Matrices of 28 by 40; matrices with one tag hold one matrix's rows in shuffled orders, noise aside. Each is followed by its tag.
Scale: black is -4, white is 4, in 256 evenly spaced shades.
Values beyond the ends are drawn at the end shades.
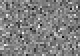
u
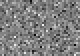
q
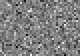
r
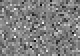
q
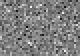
r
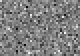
r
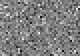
u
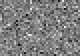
r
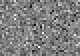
q
